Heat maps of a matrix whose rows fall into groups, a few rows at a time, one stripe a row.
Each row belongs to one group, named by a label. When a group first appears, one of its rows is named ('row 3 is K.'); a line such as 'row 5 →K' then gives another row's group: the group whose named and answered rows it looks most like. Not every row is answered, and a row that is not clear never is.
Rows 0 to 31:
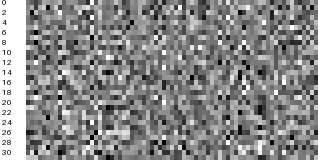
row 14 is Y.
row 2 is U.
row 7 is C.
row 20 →U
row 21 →Y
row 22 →Y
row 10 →U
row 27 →C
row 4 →C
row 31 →Y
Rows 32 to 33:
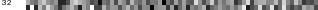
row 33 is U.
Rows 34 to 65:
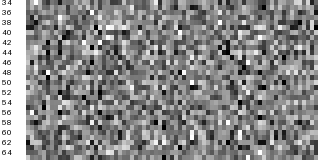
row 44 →Y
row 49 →Y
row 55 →U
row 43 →C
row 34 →C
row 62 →C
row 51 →C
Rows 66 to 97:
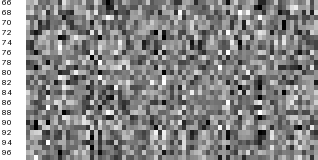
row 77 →C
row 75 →U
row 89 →Y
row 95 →C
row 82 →C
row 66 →Y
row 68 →Y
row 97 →C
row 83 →Y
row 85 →Y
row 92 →C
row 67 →Y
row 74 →U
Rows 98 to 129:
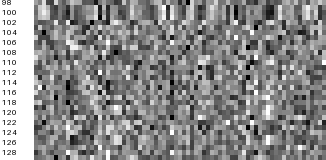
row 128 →U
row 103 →U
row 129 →Y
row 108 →Y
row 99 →C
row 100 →C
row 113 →U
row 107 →Y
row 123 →U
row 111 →U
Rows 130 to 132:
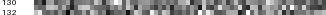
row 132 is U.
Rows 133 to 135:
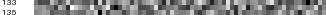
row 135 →C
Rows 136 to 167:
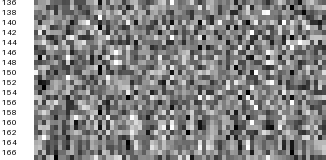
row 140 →U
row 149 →C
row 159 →Y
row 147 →U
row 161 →C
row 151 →U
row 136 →C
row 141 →C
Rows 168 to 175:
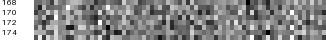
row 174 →Y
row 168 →Y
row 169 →U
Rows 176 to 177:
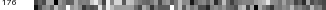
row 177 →U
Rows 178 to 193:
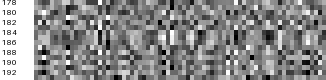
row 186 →C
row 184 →C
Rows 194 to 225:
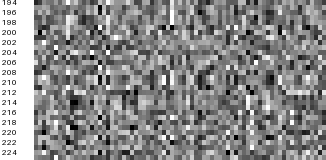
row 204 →Y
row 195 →C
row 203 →Y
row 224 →C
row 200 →U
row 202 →C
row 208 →U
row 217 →C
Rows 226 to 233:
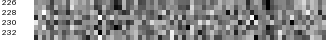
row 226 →Y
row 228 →C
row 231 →Y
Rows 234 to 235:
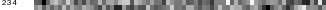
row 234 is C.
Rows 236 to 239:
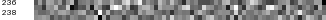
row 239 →C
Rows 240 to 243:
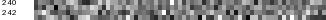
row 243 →U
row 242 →C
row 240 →U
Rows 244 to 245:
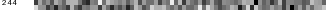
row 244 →U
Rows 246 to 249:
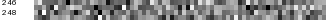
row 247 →Y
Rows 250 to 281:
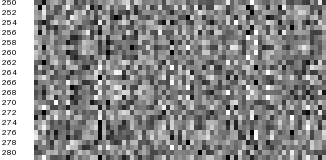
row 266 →U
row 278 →Y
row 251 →U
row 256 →U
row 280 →U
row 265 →C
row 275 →C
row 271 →C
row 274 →C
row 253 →Y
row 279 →U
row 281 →C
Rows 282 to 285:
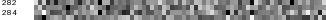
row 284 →C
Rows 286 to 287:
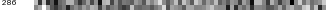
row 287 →C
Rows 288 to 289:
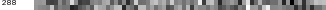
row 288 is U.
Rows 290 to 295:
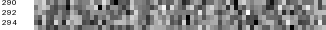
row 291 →C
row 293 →Y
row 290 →Y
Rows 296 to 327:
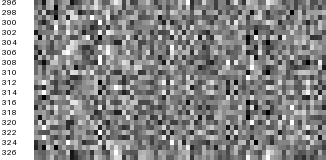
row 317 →U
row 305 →U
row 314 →C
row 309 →C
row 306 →U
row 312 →C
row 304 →Y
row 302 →U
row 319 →U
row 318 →Y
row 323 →C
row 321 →C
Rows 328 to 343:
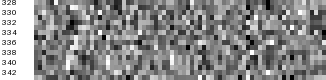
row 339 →U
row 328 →Y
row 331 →U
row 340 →U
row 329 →Y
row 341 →U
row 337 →Y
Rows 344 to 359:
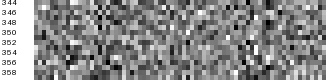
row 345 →C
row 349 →C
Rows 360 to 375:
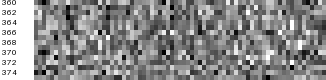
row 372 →U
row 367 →Y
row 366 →C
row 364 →U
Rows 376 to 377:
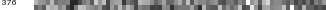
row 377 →U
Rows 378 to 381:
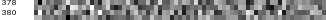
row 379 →Y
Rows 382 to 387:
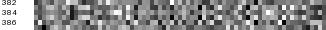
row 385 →U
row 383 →U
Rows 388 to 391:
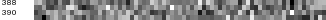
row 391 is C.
